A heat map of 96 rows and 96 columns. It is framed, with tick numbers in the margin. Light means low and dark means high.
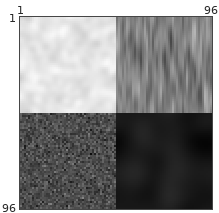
It is made of 2 by 2 panels. Panel 1,1: very low, blotchy, faint in contrast. Panel 1,2: middling, streaked downward. Panel 2,1: high, fine-grained. Panel 2,2: very high, smooth, faint in contrast.
